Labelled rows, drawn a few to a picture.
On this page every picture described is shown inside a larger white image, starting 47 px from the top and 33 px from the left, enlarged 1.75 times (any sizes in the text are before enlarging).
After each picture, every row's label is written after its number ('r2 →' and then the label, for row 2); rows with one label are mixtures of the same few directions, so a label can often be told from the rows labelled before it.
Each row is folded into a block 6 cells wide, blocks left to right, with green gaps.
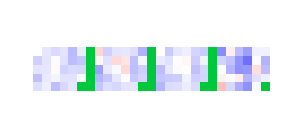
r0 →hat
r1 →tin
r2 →tin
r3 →tin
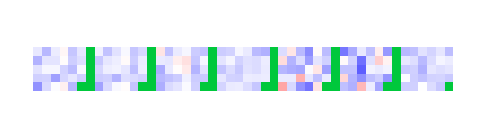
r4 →tin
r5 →tin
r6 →tin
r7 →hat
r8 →tin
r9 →hat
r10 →hat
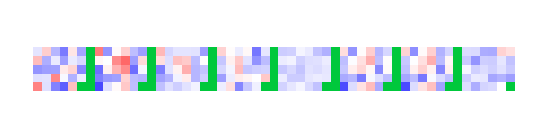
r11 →tin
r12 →tin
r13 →tin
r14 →hat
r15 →hat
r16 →tin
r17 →tin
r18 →hat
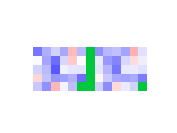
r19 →hat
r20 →hat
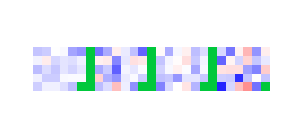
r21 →hat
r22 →hat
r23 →tin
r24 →tin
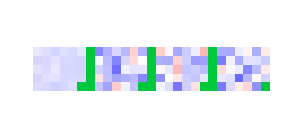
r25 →hat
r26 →hat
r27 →hat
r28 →tin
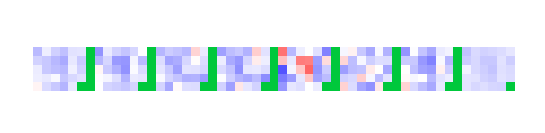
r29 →tin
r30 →tin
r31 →hat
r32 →hat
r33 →tin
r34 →tin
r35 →tin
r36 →tin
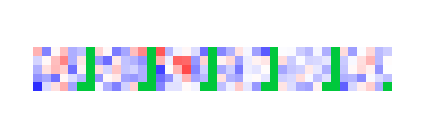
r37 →tin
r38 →hat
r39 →tin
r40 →hat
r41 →tin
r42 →tin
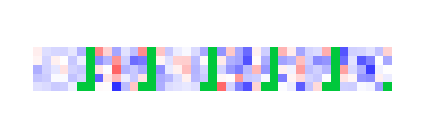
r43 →tin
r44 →hat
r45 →tin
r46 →tin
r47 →hat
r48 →tin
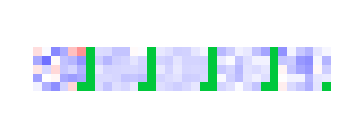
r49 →hat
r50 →hat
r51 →hat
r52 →hat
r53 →tin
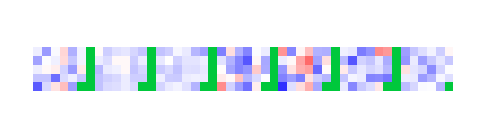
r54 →tin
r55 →tin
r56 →hat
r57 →tin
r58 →tin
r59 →hat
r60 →tin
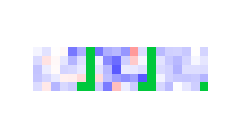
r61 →hat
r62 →hat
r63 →hat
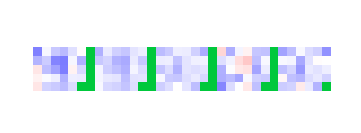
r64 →tin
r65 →tin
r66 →hat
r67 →tin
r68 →hat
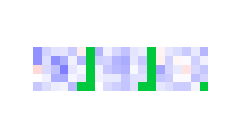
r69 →tin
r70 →tin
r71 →tin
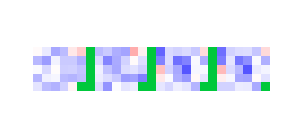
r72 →hat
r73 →hat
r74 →tin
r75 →tin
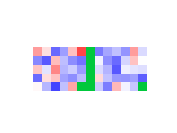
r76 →hat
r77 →hat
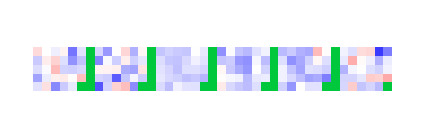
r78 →hat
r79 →tin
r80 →hat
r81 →tin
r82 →hat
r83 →hat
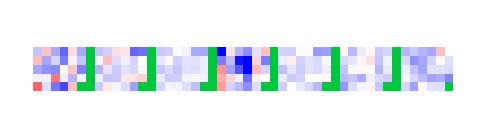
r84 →tin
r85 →hat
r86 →hat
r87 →tin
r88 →hat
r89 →tin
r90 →hat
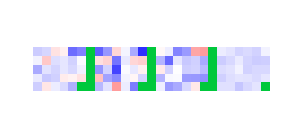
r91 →hat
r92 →hat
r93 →hat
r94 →hat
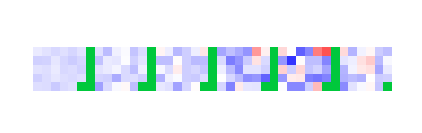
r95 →hat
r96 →tin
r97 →hat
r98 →hat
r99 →hat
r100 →tin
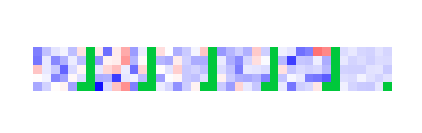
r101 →tin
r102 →tin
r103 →hat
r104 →hat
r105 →hat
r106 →tin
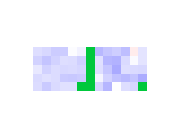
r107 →hat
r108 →hat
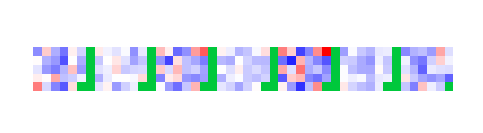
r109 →tin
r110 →hat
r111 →hat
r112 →hat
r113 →hat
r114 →tin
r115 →hat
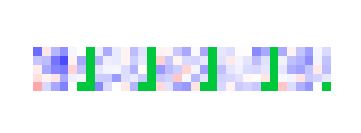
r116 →tin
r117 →tin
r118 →tin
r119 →hat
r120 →tin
